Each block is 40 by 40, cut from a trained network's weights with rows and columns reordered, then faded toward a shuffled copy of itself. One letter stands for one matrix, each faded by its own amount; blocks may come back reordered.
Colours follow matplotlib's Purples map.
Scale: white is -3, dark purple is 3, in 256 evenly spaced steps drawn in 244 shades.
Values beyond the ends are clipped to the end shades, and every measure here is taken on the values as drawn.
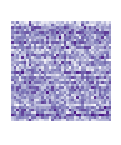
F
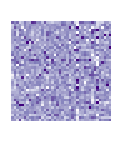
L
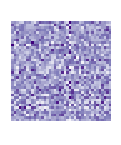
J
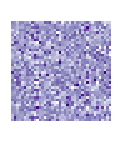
L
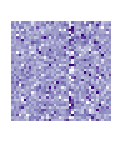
L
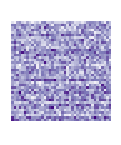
F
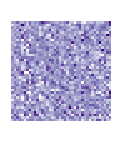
L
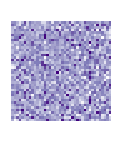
L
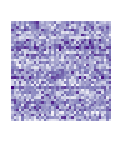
F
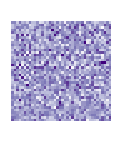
L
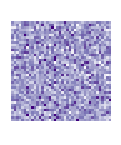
L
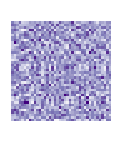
J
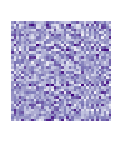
J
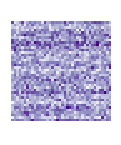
F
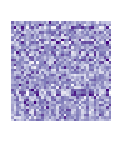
J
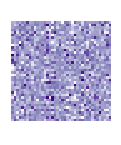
L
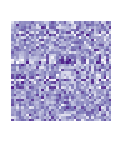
J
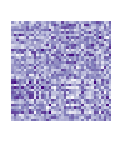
J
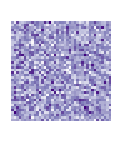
L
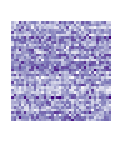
F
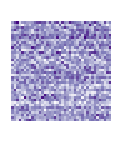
F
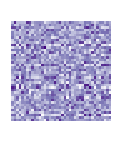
J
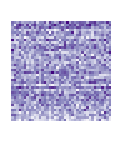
F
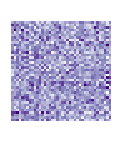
J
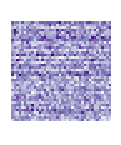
F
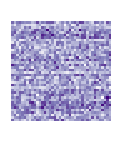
F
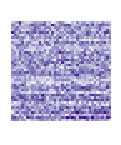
F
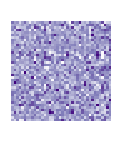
L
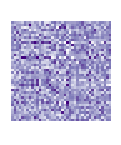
J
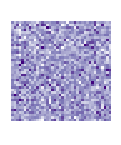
L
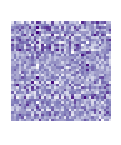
J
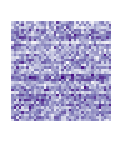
F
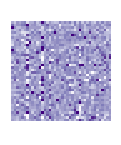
L
